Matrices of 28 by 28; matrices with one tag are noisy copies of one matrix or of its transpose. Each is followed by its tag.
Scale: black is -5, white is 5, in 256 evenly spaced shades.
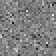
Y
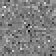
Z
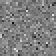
Y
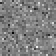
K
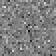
Z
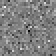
Z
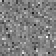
K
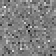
Z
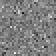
Y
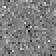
Z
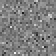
Y
